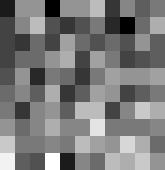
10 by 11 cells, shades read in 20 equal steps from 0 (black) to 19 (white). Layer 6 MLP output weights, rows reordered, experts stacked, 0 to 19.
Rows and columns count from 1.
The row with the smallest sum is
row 2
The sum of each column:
84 82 86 97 80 89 113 86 85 102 99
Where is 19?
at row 10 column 4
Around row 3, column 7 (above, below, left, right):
9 12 8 8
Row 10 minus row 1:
16 -4 -5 19 -9 -1 -6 10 3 8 2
